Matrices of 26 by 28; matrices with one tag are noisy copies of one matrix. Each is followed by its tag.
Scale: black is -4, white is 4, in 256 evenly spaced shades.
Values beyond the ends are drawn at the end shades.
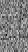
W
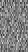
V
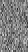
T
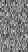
V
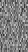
V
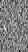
V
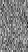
T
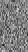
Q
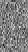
Q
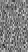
Q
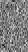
Q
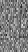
W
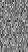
V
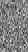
Q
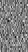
V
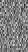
V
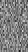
V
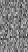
W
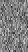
T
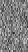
T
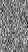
T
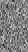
Q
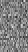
W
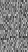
W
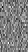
V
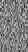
V
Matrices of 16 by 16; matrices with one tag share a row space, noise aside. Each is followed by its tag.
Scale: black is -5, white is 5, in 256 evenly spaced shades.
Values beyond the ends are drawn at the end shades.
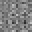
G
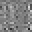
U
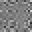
U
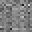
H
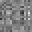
H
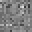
H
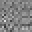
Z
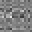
H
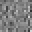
U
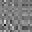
Z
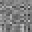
H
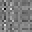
Z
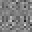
G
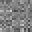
H
